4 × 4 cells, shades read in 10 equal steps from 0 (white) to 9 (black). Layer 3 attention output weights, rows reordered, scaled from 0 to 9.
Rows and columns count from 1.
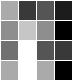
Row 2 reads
4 2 4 9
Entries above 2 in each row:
4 3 3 3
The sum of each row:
24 19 18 15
